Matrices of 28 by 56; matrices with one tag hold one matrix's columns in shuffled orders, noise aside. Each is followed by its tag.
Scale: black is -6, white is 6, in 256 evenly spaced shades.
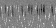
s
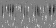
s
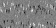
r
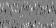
r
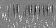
s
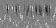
s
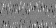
r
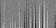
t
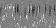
s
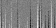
t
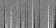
t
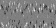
r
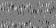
r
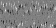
r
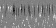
s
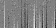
t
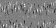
r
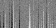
t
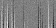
t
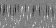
s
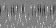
s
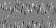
r
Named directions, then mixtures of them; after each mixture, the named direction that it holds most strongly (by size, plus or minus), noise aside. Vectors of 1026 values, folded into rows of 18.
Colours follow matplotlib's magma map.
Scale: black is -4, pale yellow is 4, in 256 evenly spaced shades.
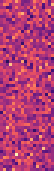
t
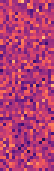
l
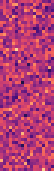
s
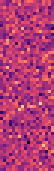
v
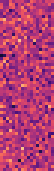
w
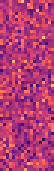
l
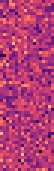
w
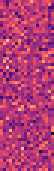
v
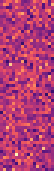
t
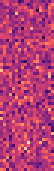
l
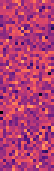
v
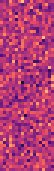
l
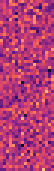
s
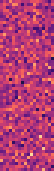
s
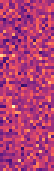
w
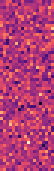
v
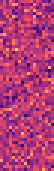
s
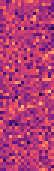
v
